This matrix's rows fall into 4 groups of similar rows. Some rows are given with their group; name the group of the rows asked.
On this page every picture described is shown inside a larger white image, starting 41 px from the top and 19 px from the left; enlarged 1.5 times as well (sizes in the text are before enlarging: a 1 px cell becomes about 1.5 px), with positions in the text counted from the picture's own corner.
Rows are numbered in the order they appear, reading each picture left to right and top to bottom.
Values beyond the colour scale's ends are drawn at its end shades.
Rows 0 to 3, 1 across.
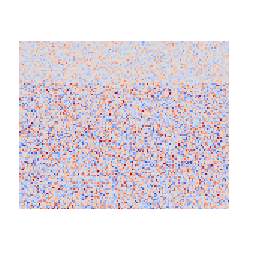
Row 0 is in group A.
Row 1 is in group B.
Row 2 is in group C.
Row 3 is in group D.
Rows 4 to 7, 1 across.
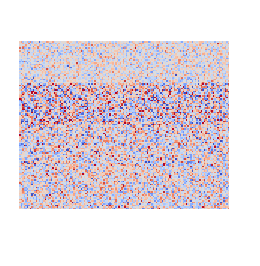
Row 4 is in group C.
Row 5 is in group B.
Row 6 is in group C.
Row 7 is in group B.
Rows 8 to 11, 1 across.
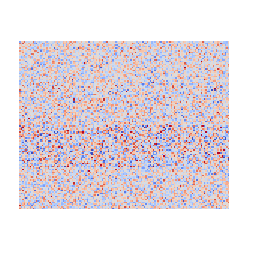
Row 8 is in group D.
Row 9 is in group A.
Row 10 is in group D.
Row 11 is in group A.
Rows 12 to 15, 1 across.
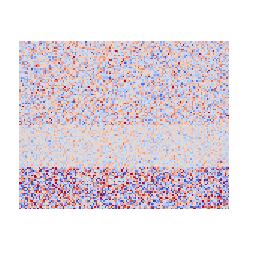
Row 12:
B
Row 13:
A
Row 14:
B
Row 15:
B
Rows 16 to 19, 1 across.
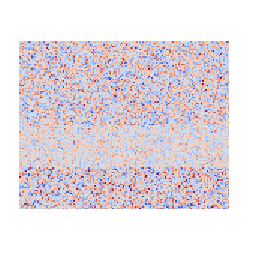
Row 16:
B
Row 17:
D
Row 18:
A
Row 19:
C
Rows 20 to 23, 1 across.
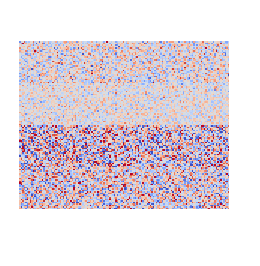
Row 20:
D
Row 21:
A
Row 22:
B
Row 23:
B
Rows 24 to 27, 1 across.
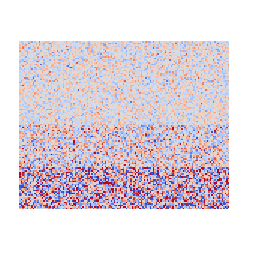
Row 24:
C
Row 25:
D
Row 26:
A
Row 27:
C
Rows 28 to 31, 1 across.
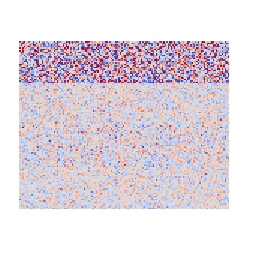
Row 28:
D
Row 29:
B
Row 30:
D
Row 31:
D
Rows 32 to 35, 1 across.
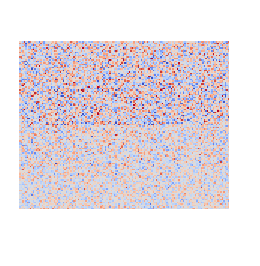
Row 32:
B
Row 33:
D
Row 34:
B
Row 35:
D
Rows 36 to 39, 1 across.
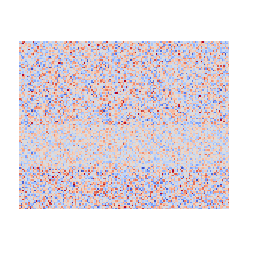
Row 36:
D
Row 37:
B
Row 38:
B
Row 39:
A
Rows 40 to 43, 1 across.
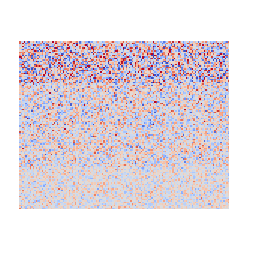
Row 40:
B
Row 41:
D
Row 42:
A
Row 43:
A
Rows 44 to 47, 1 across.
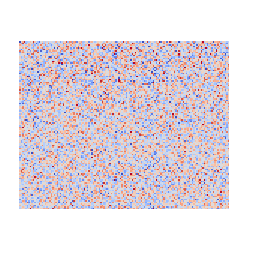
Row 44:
D
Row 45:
C
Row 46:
D
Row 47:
D
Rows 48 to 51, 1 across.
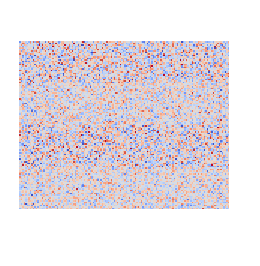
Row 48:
A
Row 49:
B
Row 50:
C
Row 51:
C
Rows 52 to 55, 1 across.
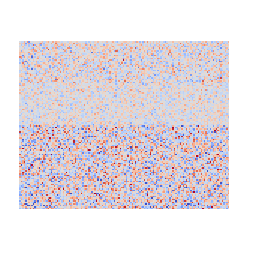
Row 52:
B
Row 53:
D
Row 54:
A
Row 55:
C
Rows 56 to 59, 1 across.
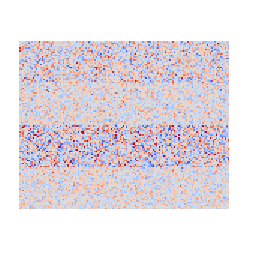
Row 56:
C
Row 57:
B
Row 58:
D
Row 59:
A
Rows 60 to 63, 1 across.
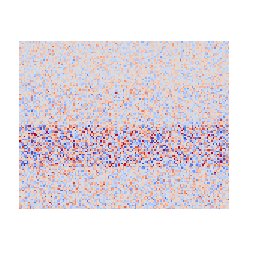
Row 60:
A
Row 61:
B
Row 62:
B
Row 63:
A
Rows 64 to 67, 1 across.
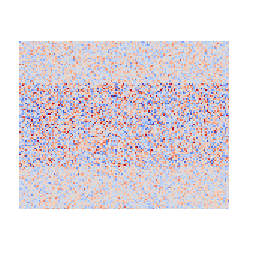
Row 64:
A
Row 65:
D
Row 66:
A
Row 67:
D
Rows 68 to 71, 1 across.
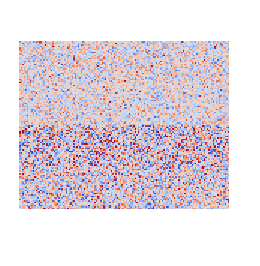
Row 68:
A
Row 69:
B
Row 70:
C
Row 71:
D
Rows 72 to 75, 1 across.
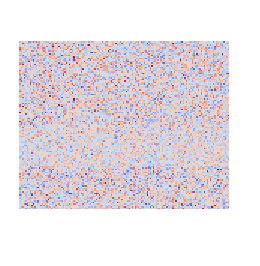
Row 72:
A
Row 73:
A
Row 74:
D
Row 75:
C
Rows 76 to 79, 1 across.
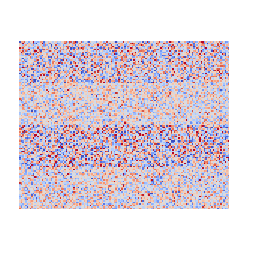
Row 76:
D
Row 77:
B
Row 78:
D
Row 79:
B
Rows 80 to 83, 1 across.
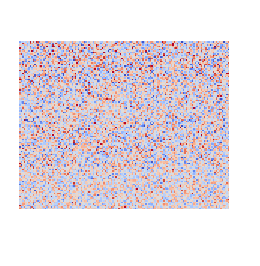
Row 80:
A
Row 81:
C
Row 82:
A
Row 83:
A
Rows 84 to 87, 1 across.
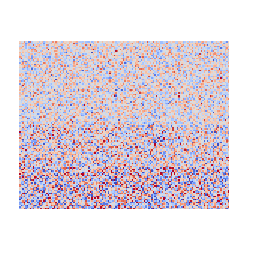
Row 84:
B
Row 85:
D
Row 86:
A
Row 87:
D
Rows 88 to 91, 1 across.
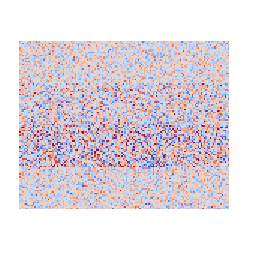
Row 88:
A
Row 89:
D
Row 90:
D
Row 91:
C
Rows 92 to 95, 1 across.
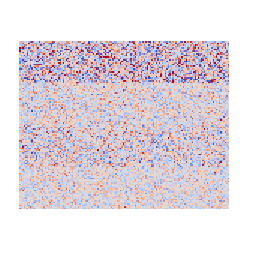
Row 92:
C
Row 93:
B
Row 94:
B
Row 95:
A
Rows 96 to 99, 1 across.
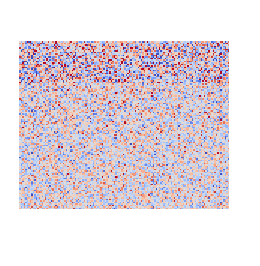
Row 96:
B
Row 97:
B
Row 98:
D
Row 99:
B
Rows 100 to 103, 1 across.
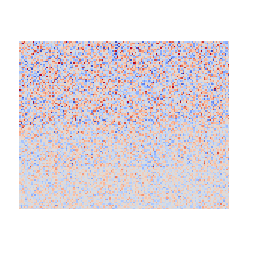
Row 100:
D
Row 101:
A
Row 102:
D
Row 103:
B
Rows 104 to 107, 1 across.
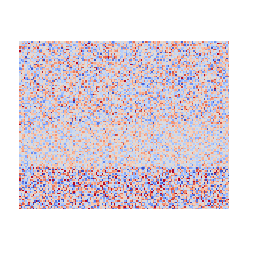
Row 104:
C
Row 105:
A
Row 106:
B
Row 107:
A
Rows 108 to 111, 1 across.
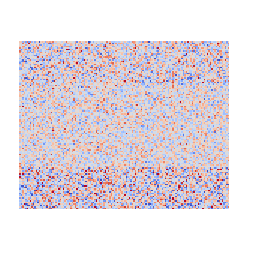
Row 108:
C
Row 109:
A
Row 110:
A
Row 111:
C
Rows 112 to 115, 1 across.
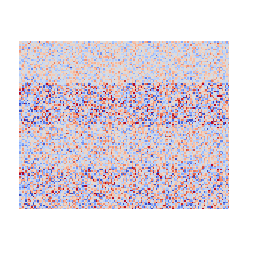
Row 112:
C
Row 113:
C
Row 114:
C
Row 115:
C
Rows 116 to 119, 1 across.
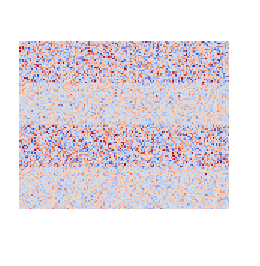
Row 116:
C
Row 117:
D
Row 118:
B
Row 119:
D
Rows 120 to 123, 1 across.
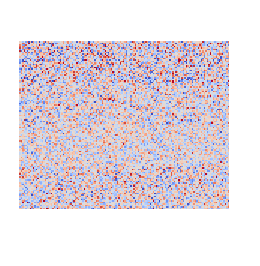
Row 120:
C
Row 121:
C
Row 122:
B
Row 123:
D
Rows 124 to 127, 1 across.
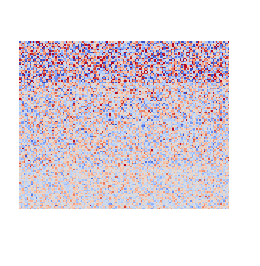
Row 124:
A
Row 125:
B
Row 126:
A
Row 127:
B
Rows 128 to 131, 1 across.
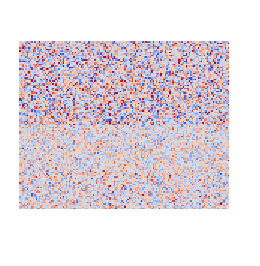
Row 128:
C
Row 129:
B
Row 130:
A
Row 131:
B
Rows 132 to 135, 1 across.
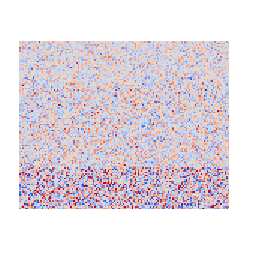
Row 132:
C
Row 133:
D
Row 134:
A
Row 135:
C
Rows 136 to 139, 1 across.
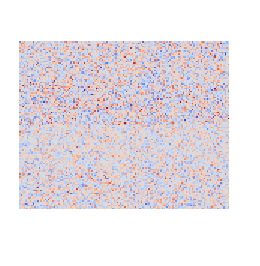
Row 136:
D
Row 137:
A
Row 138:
C
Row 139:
C
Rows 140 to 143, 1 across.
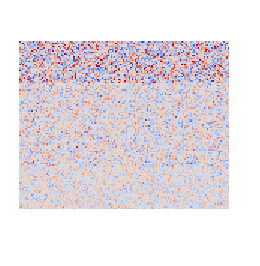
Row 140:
A
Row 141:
C
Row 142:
C
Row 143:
B
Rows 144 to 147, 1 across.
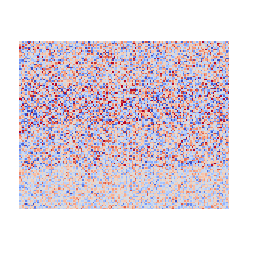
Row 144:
C
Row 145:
B
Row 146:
C
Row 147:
C
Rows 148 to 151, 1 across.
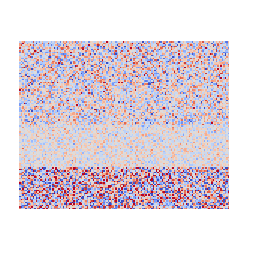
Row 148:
D
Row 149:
C
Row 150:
A
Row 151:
B
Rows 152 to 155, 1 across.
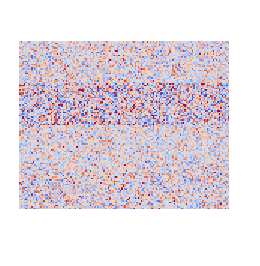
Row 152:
B
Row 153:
D
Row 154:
C
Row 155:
B
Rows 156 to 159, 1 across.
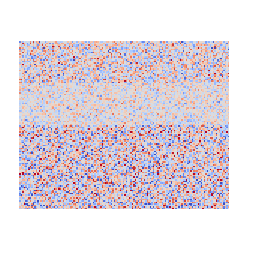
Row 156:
A
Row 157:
C
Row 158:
D
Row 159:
C
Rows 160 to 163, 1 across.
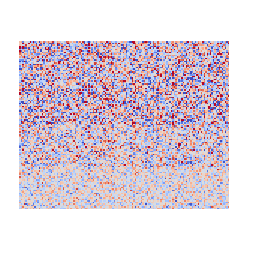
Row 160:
C
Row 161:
C
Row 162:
C
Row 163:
C
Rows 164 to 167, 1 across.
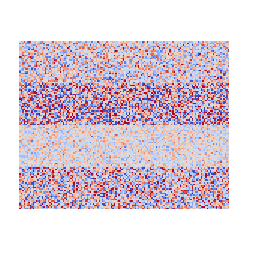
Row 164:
B
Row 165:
B
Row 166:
B
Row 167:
A
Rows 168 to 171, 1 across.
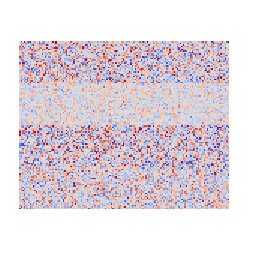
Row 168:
B
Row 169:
B
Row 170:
C
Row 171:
A
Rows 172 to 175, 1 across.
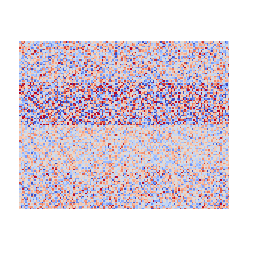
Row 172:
D
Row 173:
D
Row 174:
B
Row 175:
B
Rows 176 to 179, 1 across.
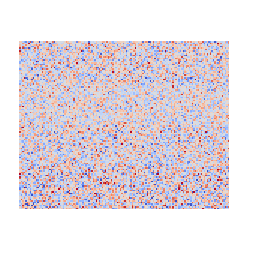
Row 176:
C
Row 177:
A
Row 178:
D
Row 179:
C
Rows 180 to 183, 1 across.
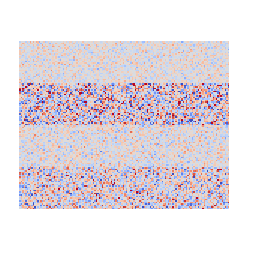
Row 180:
A
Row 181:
C
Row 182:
D
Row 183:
C
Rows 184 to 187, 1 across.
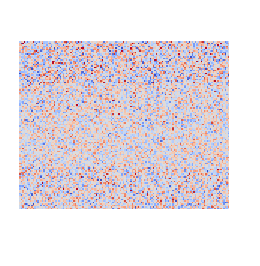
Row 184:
D
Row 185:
C
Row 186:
A
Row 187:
C
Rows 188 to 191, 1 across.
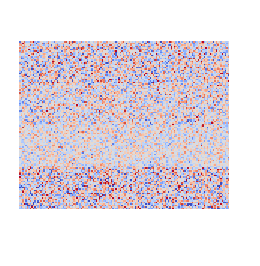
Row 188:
D
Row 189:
C
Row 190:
D
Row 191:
C
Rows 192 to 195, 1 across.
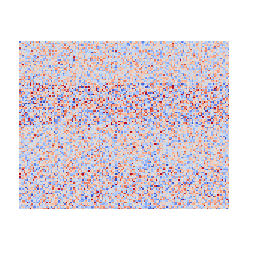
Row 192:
A
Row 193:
A
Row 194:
D
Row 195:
D
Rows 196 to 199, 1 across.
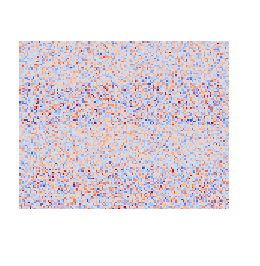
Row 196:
C
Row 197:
C
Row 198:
B
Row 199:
A
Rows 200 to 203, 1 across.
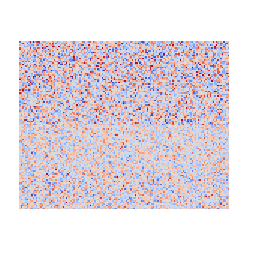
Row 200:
A
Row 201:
C
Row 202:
B
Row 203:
B
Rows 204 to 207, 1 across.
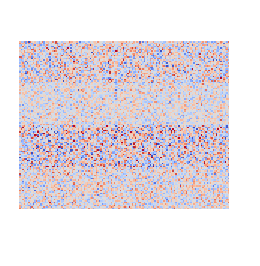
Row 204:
B
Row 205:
D
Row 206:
D
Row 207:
A
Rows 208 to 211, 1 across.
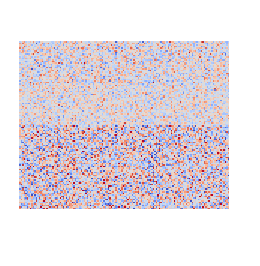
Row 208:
D
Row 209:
A
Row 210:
D
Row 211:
B
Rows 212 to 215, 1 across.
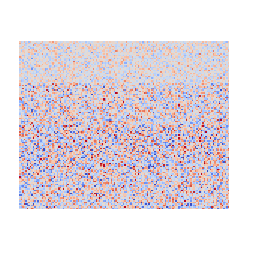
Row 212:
B
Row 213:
B
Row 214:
D
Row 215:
C
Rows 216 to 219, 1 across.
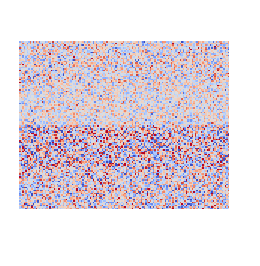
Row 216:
A
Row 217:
C
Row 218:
B
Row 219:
C
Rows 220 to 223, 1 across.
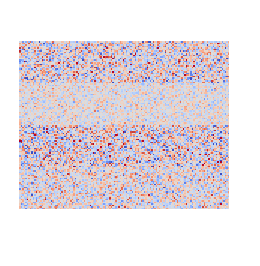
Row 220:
C
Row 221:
A
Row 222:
B
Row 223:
B
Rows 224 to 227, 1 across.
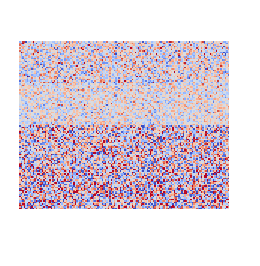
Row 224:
D
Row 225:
D
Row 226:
A
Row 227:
A
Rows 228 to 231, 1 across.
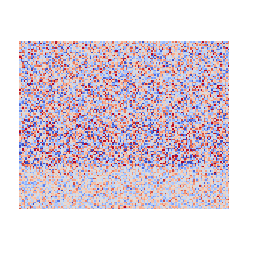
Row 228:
B
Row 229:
C
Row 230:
C
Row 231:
A
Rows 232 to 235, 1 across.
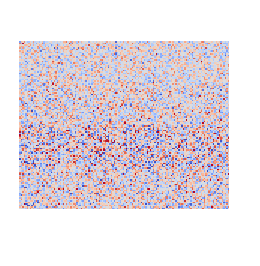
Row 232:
D
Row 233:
B
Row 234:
C
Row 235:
C
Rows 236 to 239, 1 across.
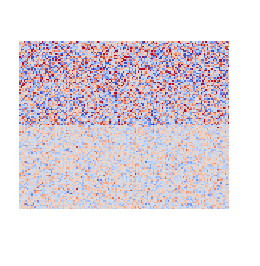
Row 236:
B
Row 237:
D
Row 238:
C
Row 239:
C
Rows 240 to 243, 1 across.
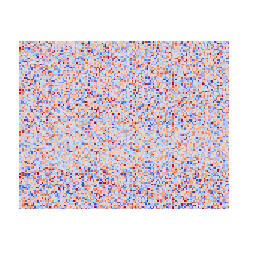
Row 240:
C
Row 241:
C
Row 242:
C
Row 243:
C
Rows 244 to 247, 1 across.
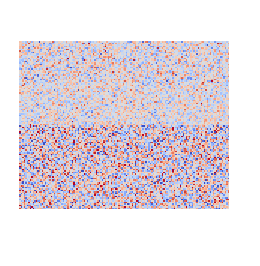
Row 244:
C
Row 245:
D
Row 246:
A
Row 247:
A
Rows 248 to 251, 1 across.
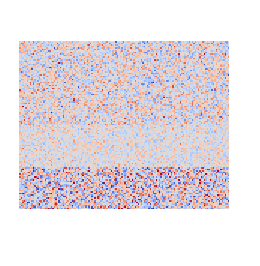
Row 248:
D
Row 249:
A
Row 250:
A
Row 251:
D
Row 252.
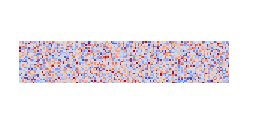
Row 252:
C
